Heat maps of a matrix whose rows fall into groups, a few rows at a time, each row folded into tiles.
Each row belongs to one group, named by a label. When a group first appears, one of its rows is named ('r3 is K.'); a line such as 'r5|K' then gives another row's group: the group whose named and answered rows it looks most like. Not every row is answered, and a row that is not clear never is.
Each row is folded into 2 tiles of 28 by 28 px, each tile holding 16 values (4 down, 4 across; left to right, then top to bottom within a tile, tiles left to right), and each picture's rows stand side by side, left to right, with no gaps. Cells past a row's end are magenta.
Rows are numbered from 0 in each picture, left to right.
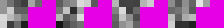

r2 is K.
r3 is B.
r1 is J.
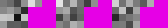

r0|B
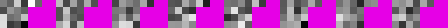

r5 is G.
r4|G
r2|G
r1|K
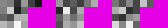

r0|G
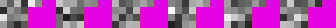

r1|K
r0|B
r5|G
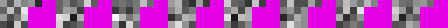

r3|G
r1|B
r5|G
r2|B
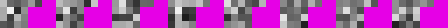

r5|B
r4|K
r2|G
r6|G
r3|K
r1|K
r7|J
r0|J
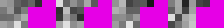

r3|J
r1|K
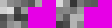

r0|K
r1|J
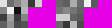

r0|K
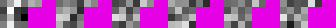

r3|G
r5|J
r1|B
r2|B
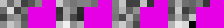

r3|G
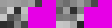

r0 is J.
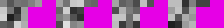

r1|K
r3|J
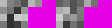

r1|B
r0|J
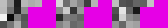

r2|K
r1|K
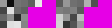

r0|K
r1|B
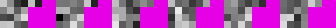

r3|K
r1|G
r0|G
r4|G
